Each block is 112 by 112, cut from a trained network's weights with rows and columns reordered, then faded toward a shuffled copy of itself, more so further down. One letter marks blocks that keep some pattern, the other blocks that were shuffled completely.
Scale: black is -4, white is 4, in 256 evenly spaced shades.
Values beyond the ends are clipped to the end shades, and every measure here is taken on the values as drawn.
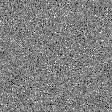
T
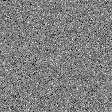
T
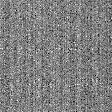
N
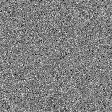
T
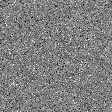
T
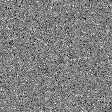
T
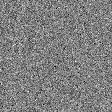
T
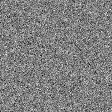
T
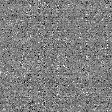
N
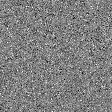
T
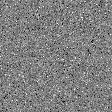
T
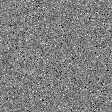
T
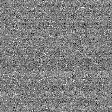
N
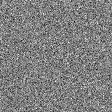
T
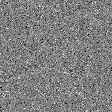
T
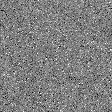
T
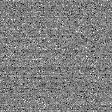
N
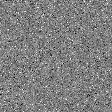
T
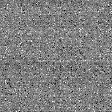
N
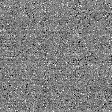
N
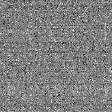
N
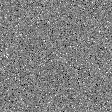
T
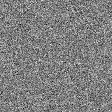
T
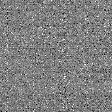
N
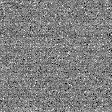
N
